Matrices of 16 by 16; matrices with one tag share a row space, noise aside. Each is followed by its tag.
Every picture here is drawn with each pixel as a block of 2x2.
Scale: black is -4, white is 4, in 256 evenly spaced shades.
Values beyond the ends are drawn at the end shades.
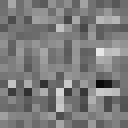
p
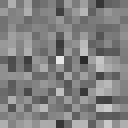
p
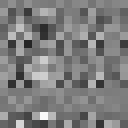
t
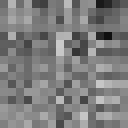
p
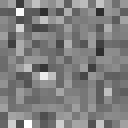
t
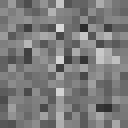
p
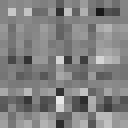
p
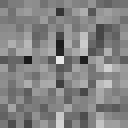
p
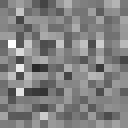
t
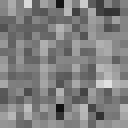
p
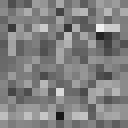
p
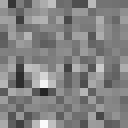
t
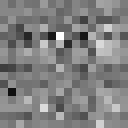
p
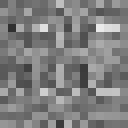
p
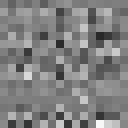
p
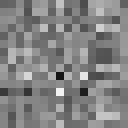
p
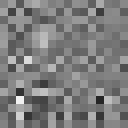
t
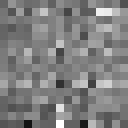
p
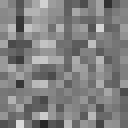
t
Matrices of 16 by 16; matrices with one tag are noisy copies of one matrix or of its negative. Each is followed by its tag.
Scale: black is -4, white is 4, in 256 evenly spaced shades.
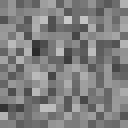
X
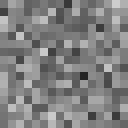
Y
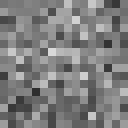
Y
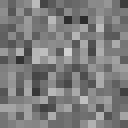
X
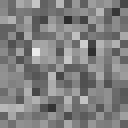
X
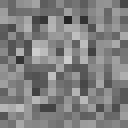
X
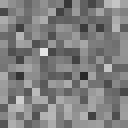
Y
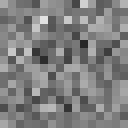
X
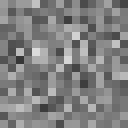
X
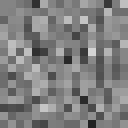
X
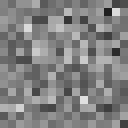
X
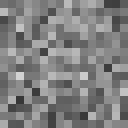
Y
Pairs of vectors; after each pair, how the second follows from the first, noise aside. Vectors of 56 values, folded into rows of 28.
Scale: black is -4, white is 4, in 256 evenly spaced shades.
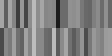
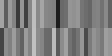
copied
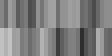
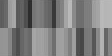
reversed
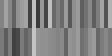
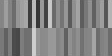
copied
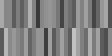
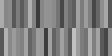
copied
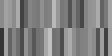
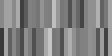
copied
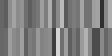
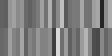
copied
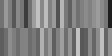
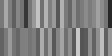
copied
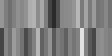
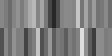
copied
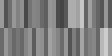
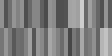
copied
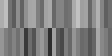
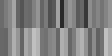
reversed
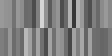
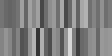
reversed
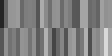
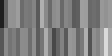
copied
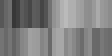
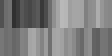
copied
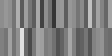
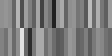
copied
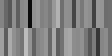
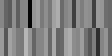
copied
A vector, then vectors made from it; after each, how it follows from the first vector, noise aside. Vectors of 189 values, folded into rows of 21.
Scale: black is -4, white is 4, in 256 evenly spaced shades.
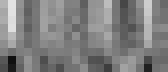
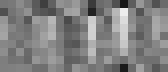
wrapped around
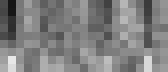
negated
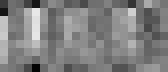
wrapped around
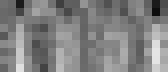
reversed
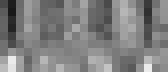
negated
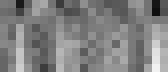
reversed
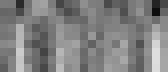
reversed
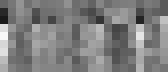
wrapped around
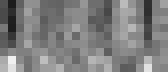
negated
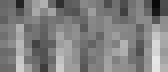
reversed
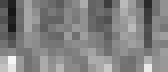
negated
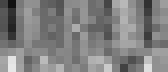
negated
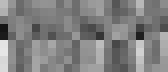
wrapped around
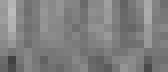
shrunk
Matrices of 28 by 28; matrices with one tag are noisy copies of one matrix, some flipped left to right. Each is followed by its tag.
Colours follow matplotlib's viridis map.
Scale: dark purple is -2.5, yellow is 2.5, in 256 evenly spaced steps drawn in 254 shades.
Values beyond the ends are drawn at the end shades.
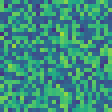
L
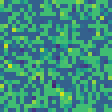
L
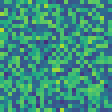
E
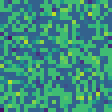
L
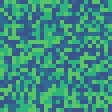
L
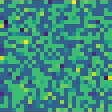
E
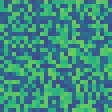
L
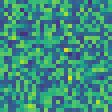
L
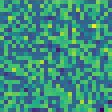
L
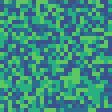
E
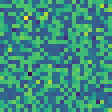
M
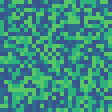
E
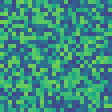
E
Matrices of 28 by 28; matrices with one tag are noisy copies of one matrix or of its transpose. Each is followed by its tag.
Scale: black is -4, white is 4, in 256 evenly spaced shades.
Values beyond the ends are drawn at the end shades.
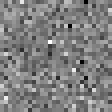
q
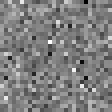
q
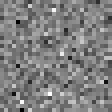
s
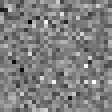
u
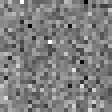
q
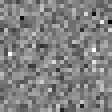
s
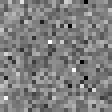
q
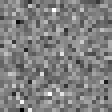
s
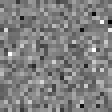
s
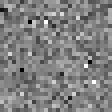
u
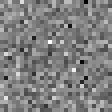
q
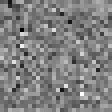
u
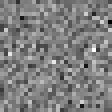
s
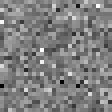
q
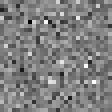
u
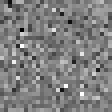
u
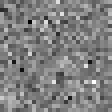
u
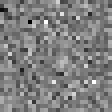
u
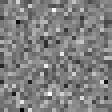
s
